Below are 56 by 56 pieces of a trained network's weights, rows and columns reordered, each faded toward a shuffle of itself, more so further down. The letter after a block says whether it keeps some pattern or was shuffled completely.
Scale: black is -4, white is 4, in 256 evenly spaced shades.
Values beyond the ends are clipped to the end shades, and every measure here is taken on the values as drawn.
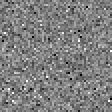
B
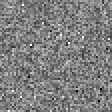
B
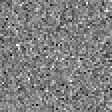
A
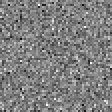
B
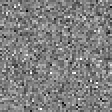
B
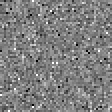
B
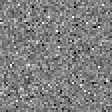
B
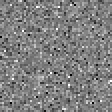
A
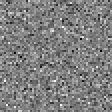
B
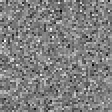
B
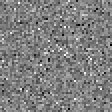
A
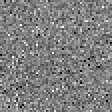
B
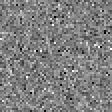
A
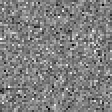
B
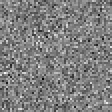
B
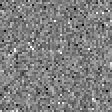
A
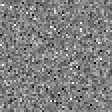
A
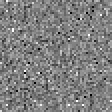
B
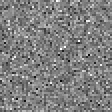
A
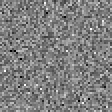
A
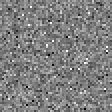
A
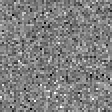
A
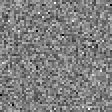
A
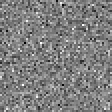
A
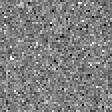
A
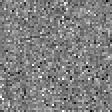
A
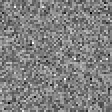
A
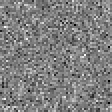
B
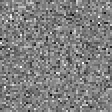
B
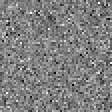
A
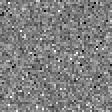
A
